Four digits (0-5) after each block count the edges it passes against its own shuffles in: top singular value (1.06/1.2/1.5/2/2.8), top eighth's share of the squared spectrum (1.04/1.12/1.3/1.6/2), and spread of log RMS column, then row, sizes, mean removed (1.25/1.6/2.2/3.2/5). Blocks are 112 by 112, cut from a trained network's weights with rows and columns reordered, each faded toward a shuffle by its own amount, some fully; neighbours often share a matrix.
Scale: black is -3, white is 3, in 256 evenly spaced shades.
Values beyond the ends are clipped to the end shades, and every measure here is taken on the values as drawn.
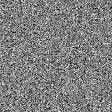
3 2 0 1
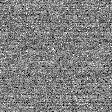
3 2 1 0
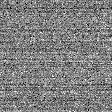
3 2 1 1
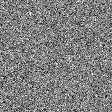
1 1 0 0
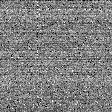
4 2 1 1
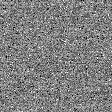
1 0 0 0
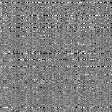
4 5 1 4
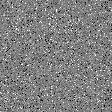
1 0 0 0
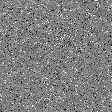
0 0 0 0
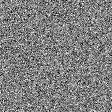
0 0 0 0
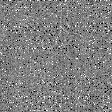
3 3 0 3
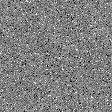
1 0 0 0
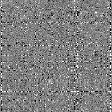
4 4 3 3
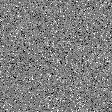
1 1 0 0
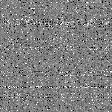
3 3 0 3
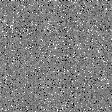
2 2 0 2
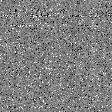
2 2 0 2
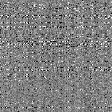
4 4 1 4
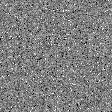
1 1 0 1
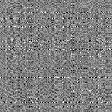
4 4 2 3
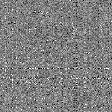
4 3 2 2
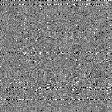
4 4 1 3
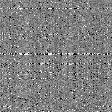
4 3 1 3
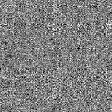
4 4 2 3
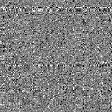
4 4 2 3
